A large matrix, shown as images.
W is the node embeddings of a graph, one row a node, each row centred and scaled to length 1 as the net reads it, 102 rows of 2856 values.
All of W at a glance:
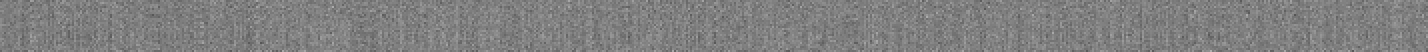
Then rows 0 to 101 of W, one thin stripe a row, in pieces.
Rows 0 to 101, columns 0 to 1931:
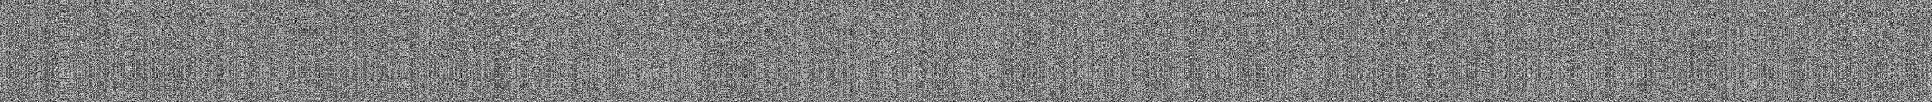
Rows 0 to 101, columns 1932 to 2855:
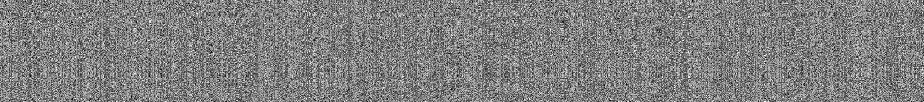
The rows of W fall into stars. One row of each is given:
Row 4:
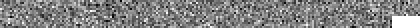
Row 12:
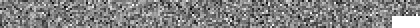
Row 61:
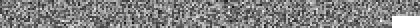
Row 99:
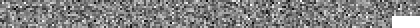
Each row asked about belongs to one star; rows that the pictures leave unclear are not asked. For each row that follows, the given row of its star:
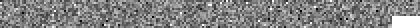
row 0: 4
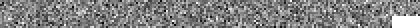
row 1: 4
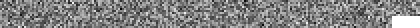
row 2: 4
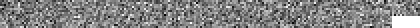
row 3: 61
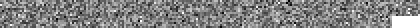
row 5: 99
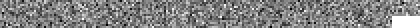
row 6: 4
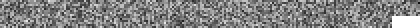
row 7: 99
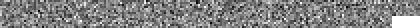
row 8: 61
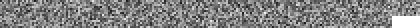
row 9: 4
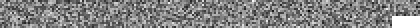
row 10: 99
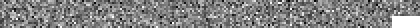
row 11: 99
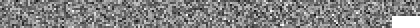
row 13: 61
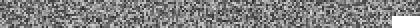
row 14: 61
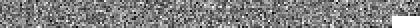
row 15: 61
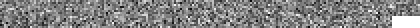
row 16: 12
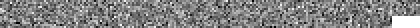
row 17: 4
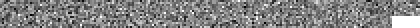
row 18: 99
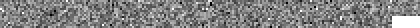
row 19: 4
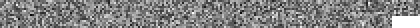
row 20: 99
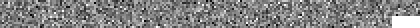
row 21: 99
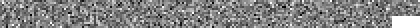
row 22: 99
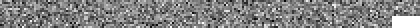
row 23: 12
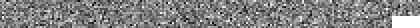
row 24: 99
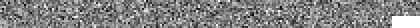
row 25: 61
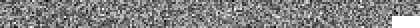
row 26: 12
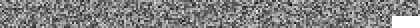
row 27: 99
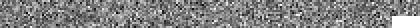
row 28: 12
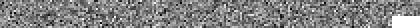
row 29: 4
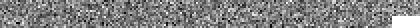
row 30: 4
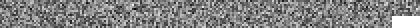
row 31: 12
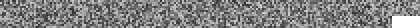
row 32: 4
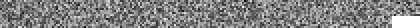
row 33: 61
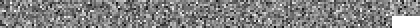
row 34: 4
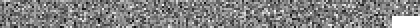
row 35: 12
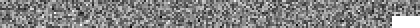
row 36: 99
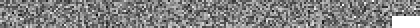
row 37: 4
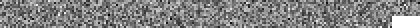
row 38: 4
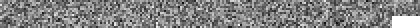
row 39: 99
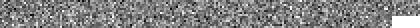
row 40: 99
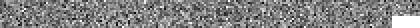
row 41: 61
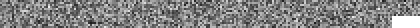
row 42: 12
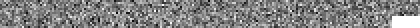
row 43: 12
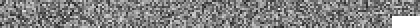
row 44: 12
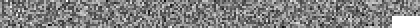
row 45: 4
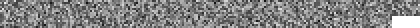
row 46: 12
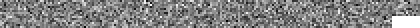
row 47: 61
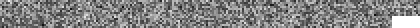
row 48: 12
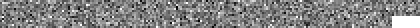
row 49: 99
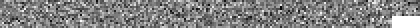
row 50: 61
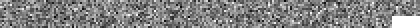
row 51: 12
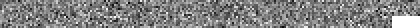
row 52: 4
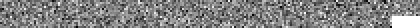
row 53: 61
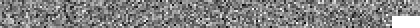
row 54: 4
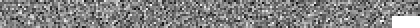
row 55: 61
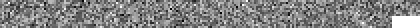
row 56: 99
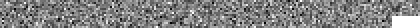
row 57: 99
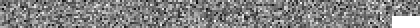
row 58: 61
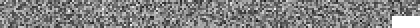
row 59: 12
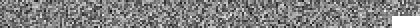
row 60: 12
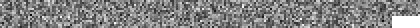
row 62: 99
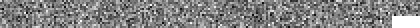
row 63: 61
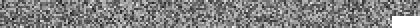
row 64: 12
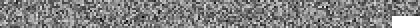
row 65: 61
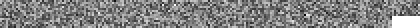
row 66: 12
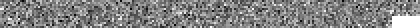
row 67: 4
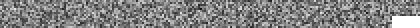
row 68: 12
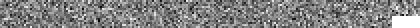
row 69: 12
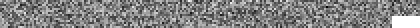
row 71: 61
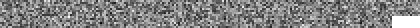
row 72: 4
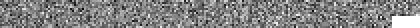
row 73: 12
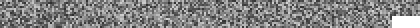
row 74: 12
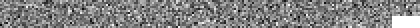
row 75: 12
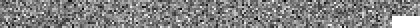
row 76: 12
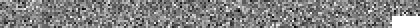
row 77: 12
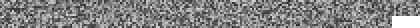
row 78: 99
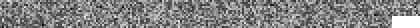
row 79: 12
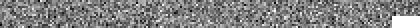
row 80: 12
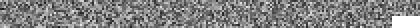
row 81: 61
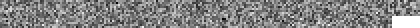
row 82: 4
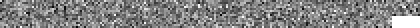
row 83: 61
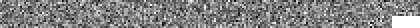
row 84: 61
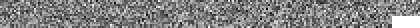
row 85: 61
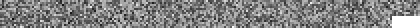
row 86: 12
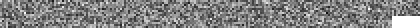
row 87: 61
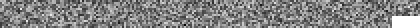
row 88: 99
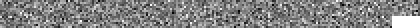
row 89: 61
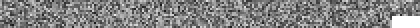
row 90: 12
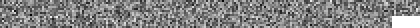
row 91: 99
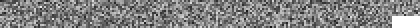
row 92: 4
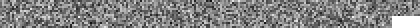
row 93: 99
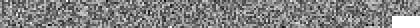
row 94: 4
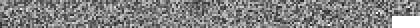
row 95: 12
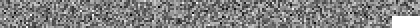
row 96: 4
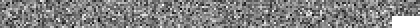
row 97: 12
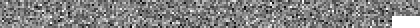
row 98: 99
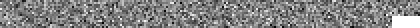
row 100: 4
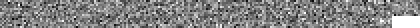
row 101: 61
